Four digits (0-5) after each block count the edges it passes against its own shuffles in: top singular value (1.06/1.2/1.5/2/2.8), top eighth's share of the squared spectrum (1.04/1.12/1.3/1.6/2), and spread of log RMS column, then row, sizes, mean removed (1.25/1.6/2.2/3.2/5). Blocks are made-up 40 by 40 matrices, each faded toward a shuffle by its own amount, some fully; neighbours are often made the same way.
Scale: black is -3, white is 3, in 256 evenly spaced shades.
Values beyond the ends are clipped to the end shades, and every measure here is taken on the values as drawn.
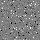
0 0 0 0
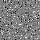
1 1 0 0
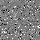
2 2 0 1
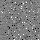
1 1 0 0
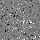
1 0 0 0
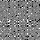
3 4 2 2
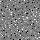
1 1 0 0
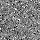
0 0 0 0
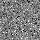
0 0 0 0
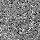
0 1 0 0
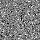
0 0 0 0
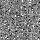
0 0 0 0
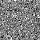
2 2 1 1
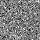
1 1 0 0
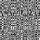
4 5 3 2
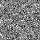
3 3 0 1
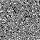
2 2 0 0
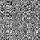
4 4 2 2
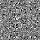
3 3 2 1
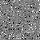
3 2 1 1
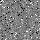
0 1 0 0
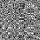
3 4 1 2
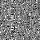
2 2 1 0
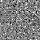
2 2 0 0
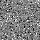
0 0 0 0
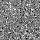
1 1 1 1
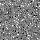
0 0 0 0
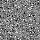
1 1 1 1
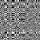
4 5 3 3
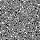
1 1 0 0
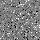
2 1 0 1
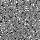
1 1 0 0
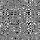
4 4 2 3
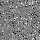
2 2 0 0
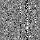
2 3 3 0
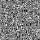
0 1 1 0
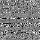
2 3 0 3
